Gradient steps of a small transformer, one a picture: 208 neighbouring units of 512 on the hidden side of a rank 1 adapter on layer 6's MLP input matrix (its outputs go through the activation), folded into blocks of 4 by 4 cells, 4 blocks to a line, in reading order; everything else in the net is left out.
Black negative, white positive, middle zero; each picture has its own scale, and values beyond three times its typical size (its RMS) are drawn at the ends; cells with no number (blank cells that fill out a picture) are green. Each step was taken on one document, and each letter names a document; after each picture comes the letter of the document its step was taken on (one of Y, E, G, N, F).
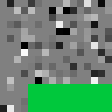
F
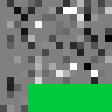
F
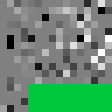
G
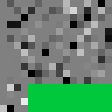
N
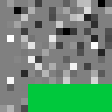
F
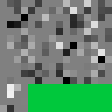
N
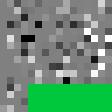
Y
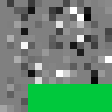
F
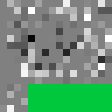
Y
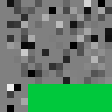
N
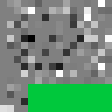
Y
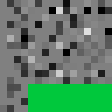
G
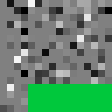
F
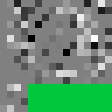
Y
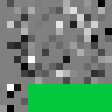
G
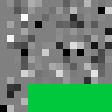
G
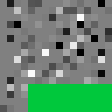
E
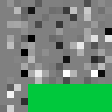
Y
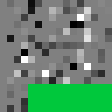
E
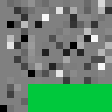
Y
